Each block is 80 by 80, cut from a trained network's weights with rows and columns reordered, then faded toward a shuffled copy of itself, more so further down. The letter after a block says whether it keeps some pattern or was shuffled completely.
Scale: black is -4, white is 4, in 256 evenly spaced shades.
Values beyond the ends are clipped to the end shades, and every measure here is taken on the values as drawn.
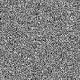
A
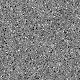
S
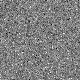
S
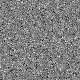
S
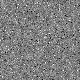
S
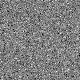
S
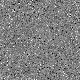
S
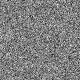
S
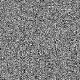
A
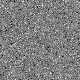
S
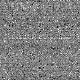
A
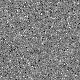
S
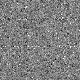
A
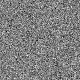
S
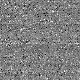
A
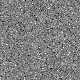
S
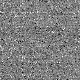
A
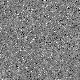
S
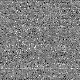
A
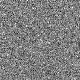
A
